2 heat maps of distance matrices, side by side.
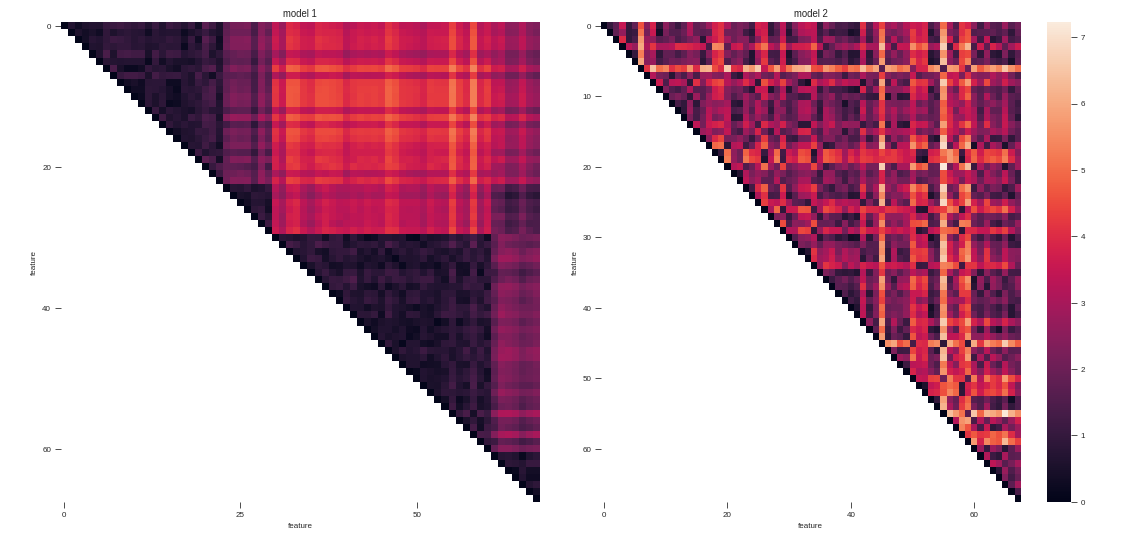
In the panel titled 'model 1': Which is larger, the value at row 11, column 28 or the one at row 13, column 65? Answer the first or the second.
the second
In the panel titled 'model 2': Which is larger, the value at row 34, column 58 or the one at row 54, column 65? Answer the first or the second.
the second
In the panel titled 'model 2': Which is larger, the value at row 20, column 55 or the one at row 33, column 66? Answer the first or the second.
the first
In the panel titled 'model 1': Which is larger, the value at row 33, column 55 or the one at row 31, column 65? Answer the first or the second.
the second
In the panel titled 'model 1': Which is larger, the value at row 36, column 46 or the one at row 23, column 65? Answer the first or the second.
the second
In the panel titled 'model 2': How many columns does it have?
68
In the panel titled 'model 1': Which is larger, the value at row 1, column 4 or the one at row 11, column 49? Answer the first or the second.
the second
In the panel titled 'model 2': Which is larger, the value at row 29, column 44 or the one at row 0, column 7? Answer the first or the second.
the first
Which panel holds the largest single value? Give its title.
model 2
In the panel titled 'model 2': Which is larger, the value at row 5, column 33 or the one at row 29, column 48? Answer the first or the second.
the second
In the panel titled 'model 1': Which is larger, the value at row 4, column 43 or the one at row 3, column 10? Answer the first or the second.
the first
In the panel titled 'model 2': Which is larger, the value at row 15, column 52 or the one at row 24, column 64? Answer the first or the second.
the first
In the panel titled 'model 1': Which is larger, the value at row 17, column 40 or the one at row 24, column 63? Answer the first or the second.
the first
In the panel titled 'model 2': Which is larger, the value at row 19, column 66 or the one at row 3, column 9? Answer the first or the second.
the first
